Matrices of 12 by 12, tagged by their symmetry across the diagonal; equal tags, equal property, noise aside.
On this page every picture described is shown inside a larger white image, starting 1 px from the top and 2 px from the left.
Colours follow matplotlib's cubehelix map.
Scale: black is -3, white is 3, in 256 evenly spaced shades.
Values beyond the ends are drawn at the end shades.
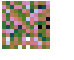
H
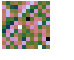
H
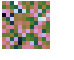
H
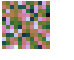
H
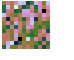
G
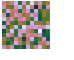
G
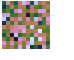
G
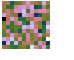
G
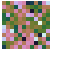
H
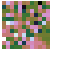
H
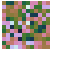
G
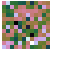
G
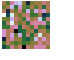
G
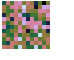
G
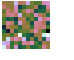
G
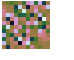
H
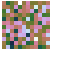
G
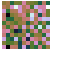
H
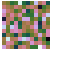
H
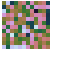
H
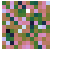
G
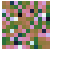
H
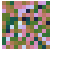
H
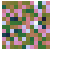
G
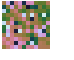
H
